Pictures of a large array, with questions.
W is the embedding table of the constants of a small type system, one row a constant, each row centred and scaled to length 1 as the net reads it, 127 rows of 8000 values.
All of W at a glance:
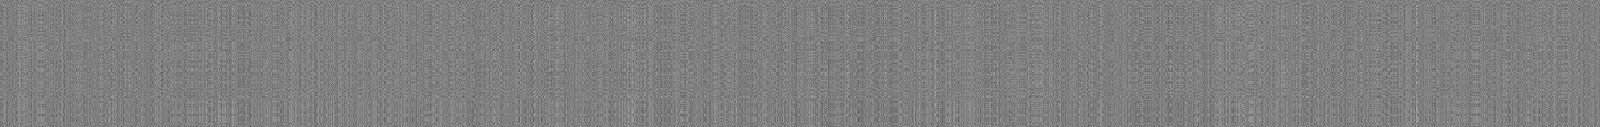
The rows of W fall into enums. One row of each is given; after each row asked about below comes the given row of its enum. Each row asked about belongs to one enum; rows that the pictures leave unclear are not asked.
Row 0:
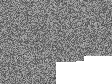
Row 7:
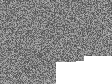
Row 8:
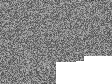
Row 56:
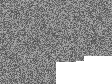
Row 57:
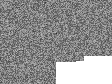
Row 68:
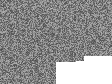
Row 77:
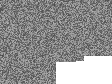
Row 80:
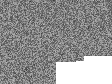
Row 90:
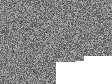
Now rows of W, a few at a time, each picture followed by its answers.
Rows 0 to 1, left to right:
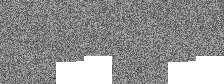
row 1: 80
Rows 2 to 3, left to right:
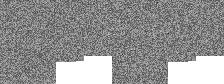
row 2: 7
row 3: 57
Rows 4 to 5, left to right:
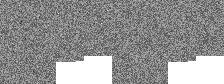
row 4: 90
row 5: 56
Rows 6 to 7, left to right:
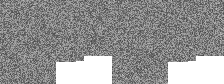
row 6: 56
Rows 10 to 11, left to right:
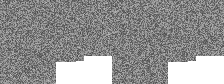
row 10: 7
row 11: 68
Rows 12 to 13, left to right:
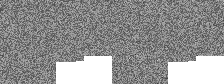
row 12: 77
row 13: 0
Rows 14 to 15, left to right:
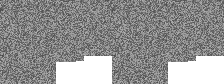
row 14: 77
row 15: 77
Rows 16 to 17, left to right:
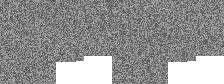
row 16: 80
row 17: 68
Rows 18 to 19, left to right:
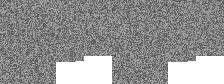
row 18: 68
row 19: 77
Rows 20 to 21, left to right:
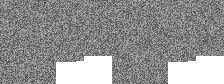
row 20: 57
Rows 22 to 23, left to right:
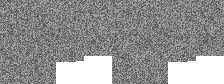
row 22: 68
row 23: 56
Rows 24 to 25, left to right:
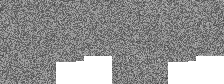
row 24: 77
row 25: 0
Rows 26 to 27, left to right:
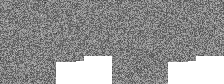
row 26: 57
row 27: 7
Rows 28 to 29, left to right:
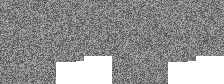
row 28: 57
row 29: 56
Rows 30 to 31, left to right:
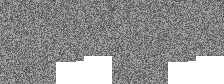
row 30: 80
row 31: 77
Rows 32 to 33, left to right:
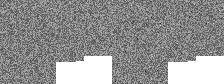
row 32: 68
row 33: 90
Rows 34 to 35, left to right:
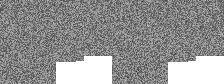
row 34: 77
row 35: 80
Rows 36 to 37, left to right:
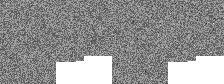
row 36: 56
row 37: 90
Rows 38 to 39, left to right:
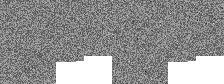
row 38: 7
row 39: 90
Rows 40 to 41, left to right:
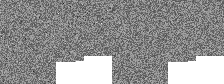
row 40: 90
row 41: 77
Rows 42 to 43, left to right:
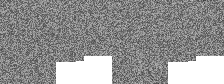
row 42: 68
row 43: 8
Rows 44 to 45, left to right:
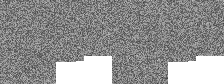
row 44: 7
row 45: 0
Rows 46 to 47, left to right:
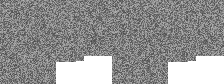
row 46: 56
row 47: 68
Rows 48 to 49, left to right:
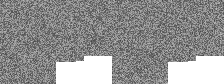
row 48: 56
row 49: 7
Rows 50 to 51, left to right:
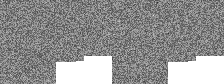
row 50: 7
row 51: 57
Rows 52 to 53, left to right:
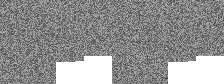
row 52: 68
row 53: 0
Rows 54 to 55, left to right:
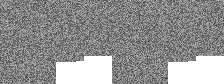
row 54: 57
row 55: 0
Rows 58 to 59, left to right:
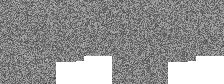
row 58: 0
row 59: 68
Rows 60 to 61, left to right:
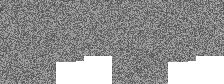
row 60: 77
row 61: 7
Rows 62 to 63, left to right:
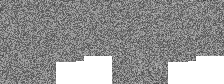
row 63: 8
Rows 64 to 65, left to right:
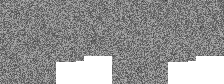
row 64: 56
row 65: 80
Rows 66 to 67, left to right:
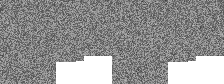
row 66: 77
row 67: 80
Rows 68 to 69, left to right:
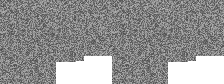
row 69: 68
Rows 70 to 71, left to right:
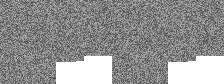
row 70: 0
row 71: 56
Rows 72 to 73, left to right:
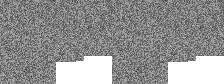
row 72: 80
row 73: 80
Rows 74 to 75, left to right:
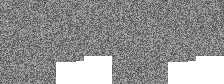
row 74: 57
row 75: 80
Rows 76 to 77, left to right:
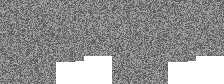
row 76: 68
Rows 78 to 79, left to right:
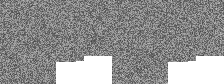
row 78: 56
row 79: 7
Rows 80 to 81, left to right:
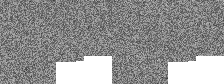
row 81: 0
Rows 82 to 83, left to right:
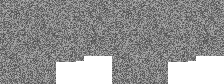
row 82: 56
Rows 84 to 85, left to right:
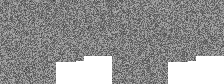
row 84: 80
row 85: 68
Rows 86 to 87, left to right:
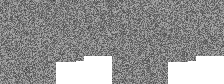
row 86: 80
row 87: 68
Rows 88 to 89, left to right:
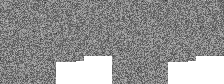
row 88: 57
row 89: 80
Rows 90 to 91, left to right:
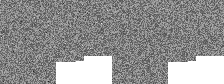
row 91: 68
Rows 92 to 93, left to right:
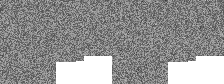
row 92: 77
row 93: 80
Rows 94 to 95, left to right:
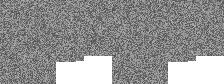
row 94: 56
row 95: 77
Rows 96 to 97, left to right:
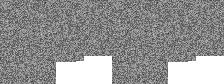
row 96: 57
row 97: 57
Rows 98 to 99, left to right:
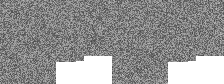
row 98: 56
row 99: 7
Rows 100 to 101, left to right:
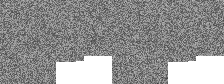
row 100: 56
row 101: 0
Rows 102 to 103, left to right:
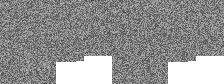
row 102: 8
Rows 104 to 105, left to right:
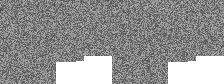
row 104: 77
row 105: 68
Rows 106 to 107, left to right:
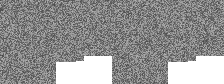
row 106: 77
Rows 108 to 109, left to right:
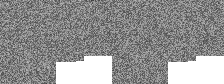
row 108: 8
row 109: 56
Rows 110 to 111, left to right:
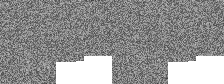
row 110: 8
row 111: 0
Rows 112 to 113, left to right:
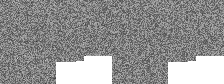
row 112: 0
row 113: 68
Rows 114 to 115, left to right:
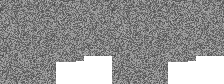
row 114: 77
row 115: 77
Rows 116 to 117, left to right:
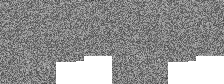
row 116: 8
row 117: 0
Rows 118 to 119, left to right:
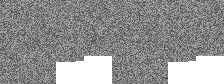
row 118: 56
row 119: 0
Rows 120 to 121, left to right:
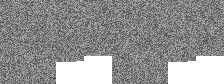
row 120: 0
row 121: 56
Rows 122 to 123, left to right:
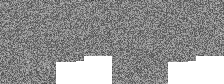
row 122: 8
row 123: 7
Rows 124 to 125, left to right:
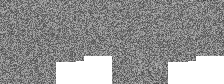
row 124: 68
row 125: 8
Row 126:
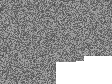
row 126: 77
